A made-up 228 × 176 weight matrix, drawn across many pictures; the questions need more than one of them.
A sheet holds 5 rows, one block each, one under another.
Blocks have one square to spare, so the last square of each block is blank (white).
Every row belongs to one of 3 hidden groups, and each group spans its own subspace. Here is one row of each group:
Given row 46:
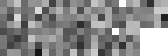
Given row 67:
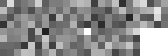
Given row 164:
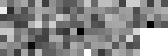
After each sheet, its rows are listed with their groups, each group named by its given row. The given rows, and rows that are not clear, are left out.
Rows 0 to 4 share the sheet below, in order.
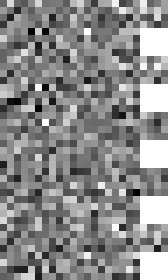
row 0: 67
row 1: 67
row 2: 46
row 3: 46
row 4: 67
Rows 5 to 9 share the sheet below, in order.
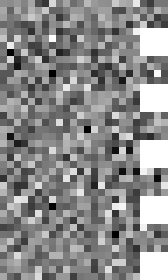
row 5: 164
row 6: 67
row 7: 164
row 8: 46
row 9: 46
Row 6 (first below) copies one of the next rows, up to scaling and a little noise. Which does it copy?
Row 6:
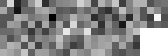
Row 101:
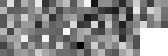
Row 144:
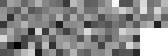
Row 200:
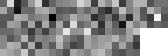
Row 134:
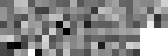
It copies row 200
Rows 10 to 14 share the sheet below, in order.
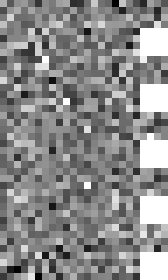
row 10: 67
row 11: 46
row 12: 164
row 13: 164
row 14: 67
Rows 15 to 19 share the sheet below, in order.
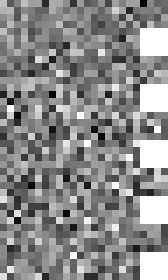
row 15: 46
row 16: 164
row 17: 67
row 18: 164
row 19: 46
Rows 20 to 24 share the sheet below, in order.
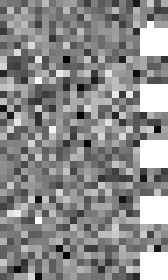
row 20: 164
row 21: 164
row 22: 67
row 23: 67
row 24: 67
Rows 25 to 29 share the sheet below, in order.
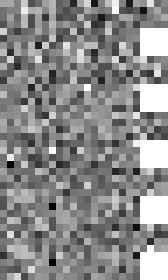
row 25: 46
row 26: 67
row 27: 164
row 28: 164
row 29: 164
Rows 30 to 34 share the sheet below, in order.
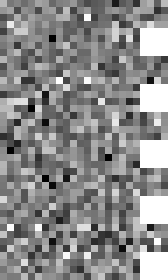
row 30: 164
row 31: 67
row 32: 46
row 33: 46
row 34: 67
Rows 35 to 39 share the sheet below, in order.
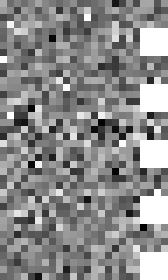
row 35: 164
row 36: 67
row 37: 67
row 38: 67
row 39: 46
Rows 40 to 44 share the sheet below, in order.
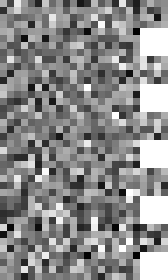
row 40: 67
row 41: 67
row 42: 67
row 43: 46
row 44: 67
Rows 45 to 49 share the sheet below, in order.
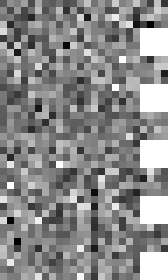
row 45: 164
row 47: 164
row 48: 46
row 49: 46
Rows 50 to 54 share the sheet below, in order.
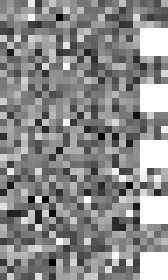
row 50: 164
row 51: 46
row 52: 46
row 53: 67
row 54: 164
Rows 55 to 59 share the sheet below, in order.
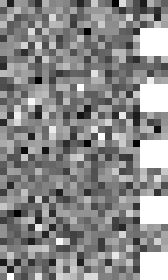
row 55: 67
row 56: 164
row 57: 67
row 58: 67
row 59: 164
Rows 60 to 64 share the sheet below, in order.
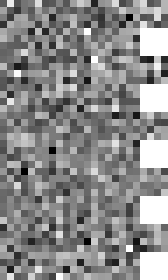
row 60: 67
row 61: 46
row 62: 164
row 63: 46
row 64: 164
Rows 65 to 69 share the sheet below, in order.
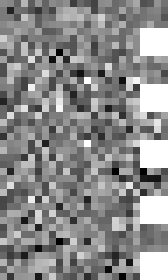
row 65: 46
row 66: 46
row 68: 67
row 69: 164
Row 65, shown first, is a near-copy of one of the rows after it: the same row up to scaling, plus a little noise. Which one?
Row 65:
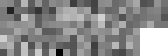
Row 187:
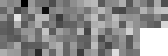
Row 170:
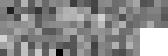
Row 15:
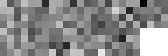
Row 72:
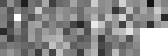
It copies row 170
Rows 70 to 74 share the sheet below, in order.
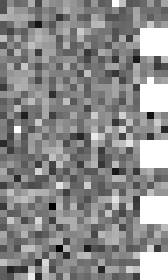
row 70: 164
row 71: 164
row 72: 46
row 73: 164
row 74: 67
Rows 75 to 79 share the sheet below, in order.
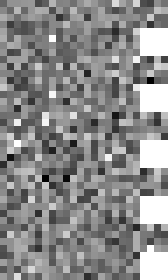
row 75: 164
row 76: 164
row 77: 46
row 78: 46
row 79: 164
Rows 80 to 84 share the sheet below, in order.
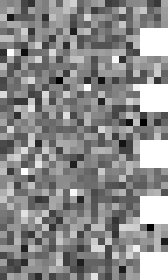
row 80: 46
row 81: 67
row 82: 67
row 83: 46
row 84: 46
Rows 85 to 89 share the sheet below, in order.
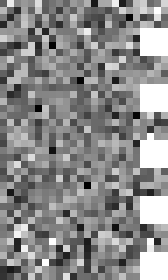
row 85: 67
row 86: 46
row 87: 164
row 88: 164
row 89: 67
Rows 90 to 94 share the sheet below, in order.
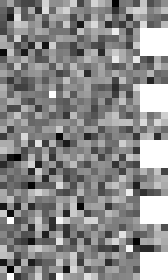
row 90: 46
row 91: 164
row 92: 67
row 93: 164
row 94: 164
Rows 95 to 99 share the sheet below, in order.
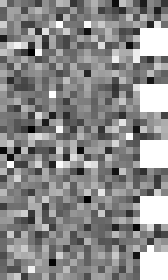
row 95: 67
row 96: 164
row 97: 164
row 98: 67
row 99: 164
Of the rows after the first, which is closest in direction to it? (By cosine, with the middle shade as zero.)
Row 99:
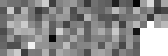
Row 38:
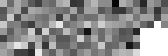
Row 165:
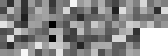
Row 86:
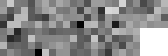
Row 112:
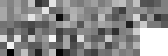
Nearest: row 165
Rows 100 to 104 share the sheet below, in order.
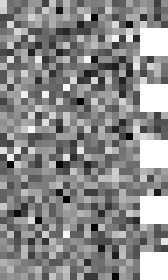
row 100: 164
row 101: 67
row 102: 164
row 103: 67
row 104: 46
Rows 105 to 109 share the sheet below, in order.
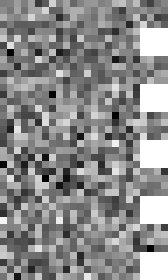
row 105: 164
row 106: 164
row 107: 46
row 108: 46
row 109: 164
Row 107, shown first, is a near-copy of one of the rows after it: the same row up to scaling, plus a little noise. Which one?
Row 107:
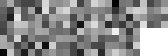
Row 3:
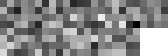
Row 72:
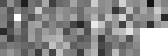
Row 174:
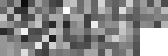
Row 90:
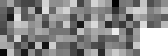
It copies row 90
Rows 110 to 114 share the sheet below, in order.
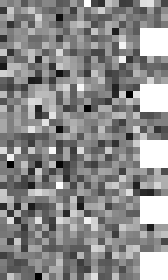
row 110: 46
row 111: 164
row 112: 164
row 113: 164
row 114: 46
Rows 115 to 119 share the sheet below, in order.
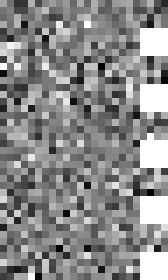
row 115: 67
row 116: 46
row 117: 164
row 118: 164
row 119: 67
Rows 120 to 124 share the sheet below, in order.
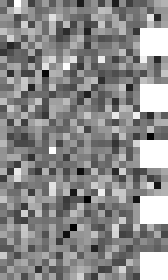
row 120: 67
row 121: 46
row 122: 164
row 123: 67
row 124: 46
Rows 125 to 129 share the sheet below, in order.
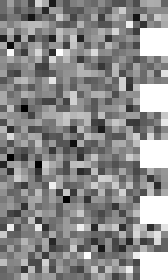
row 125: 164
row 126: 46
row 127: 46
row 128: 67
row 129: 67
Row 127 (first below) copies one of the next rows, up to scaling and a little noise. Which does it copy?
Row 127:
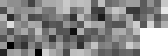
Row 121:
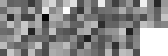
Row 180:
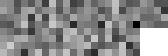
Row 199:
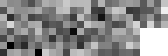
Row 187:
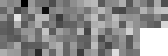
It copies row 199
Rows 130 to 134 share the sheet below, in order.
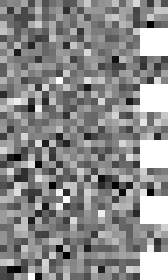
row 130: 164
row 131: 67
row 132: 67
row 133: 67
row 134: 67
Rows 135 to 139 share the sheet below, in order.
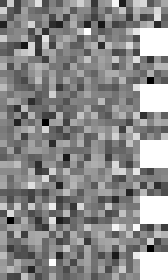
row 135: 67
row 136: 164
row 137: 46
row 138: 164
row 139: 164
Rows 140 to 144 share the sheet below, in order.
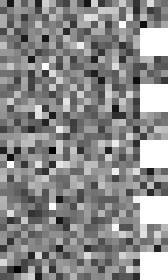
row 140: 67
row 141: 46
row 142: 164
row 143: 164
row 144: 67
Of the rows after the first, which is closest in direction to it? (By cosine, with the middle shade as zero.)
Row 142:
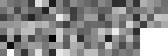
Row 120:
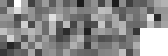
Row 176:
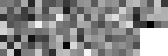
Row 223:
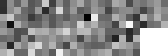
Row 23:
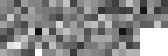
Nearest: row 176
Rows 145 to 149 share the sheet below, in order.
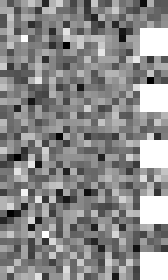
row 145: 46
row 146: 164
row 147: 67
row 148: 67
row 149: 46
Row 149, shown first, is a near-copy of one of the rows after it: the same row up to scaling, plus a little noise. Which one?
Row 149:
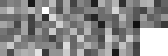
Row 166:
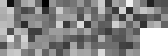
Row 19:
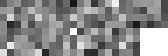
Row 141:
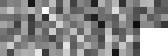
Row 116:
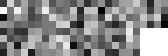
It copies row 141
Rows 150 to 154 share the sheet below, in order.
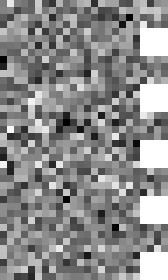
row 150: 67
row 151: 164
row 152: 46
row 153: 67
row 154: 67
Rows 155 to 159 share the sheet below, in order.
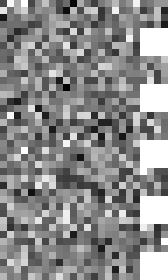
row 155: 46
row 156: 67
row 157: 67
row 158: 46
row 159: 46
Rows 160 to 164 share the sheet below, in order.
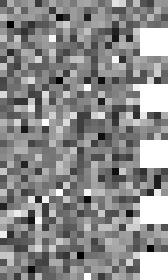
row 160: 164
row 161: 67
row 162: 46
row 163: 67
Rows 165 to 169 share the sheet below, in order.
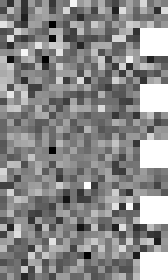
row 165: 46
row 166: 46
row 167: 164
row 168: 164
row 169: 67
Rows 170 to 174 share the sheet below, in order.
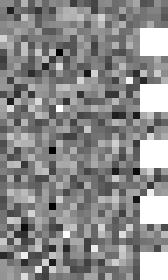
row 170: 46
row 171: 164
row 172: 164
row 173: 164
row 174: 46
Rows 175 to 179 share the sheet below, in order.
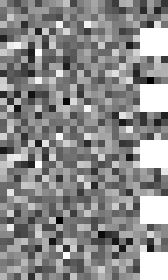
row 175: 67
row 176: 164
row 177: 67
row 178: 164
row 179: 67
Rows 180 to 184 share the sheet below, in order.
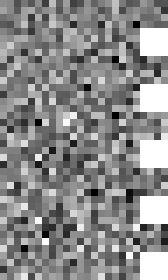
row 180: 46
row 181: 67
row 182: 46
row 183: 46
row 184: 46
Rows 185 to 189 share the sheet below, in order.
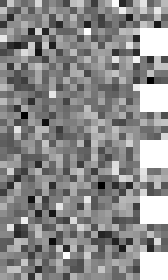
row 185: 67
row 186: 164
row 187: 46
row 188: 67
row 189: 67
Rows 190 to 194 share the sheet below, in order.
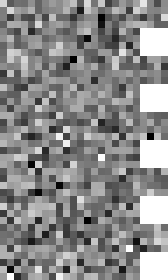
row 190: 46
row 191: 46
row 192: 67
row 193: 164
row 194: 164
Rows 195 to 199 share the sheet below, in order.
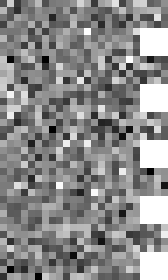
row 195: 67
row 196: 46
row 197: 67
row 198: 46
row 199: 46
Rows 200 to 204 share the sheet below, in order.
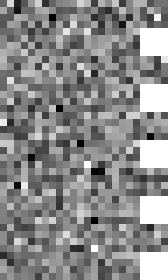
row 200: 67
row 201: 164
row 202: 164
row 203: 46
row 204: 46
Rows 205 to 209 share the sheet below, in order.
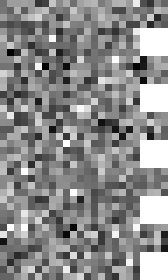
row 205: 164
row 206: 46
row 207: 67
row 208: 46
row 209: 46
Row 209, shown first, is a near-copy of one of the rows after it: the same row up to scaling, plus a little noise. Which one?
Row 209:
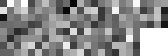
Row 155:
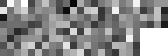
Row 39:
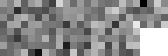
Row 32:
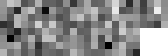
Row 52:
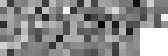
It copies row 155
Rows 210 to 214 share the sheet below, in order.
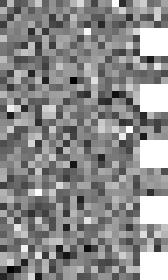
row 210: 67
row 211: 46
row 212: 67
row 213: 164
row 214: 67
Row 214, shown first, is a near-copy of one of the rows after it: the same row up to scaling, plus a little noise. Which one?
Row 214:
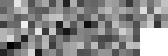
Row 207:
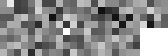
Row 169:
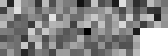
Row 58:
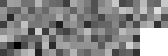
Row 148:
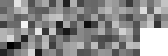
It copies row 148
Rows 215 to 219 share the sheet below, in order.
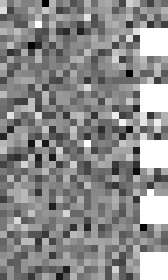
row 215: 164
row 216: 67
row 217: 67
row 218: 164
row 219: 46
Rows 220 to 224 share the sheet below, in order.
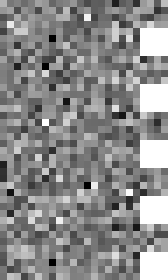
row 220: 164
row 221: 46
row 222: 46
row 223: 164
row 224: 164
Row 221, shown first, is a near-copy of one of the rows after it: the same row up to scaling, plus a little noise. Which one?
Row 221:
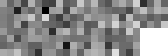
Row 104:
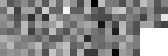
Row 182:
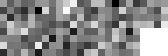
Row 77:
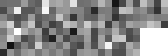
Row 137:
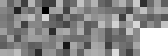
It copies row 137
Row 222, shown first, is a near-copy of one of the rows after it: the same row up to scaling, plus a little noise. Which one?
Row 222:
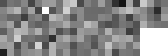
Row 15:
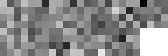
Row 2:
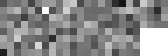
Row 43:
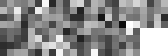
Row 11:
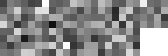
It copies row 2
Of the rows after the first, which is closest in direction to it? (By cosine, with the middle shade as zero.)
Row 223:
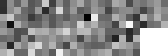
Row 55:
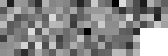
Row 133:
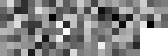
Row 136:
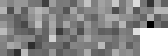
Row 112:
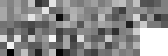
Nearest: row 55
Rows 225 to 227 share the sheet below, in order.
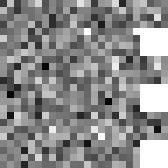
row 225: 67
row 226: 46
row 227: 67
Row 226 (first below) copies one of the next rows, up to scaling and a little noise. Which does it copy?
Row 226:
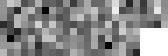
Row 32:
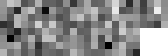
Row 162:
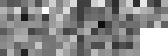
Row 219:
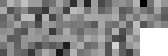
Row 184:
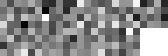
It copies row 32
